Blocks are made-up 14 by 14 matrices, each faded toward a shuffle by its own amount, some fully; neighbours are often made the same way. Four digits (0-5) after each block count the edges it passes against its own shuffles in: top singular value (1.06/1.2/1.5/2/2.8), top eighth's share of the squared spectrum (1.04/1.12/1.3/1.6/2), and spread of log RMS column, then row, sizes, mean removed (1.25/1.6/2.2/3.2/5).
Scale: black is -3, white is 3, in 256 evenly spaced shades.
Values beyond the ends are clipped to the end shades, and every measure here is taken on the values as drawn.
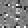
2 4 1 1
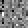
2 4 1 0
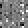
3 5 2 1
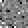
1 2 0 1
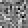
0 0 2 0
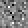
1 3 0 0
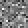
0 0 0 0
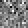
0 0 0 0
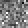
0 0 0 0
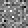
0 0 0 0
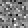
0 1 0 0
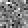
0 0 0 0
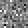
0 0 1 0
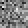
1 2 0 0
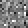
1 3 0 0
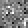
2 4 1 0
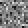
1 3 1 0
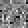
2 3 0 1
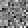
2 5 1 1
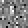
1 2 0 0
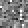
2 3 0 0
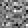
3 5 1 1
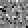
0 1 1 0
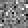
1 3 0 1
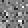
2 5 1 1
